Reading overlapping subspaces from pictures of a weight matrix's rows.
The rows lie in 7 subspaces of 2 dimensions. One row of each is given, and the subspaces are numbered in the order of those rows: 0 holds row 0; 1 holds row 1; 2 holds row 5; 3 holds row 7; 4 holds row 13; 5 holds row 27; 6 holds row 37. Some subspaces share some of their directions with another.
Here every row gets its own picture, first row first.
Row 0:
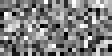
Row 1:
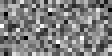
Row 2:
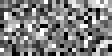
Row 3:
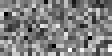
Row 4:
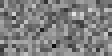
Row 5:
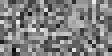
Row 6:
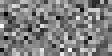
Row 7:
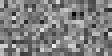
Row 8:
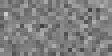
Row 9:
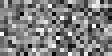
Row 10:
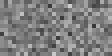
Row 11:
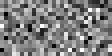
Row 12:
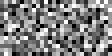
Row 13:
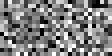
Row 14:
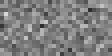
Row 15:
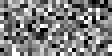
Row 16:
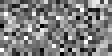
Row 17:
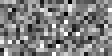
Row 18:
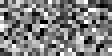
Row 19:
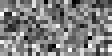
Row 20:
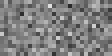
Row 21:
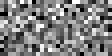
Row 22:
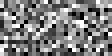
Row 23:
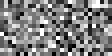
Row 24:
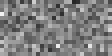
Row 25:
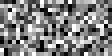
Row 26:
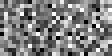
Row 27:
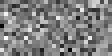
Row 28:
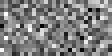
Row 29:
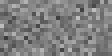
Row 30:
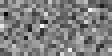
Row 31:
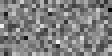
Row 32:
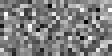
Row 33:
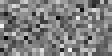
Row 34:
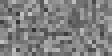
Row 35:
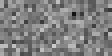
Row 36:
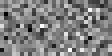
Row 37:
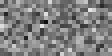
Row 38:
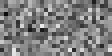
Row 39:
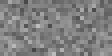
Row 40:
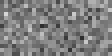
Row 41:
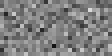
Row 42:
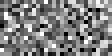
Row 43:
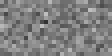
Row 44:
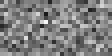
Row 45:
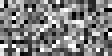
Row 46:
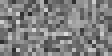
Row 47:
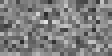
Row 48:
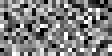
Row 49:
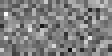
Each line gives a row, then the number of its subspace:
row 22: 3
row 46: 2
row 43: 6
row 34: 2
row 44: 6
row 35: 3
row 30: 6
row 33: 5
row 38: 2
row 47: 6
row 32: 4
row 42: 2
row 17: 1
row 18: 6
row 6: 5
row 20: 4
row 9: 4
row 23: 4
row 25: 1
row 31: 1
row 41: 3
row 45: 3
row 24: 0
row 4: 3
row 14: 6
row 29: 5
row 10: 4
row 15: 2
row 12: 1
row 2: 0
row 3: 0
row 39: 5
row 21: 0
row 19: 0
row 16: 5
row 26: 4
